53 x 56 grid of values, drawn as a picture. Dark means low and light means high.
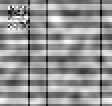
Overall the values sit about 60% of the way up the scale. No overall slope runs across the table. Horizontal stripes repeat 9 times down the table. An odd patch, rougher than its surroundings, sits in the top left. The top left is the roughest part. Columns 15, 24 and 51 differ from the columns beside them.
